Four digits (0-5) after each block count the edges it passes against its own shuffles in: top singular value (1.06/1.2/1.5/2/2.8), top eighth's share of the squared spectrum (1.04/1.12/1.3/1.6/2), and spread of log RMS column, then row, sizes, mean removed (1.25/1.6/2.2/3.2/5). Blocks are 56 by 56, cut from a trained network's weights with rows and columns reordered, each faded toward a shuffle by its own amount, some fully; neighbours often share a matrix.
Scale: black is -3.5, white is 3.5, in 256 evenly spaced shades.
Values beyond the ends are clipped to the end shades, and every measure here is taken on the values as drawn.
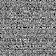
3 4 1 2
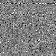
3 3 0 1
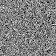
1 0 0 0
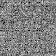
3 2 0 1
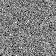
0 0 0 0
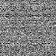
3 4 1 2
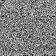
2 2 0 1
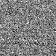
2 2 0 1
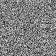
0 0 0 0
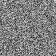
2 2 0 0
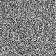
3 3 0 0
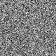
1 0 0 0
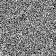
1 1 0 0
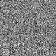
3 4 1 2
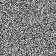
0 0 0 0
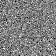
0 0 0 0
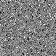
0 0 0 0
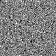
2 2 0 0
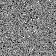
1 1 0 0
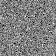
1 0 0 0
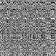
4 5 2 3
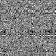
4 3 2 2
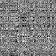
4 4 2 2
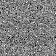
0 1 0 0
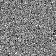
0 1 0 0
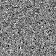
1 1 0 0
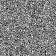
0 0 0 0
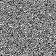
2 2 0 1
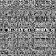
4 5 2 3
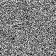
1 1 0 0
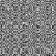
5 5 3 2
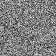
0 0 0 0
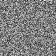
1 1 0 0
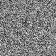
2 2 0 0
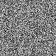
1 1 0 0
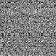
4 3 2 2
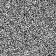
1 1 0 0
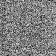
2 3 0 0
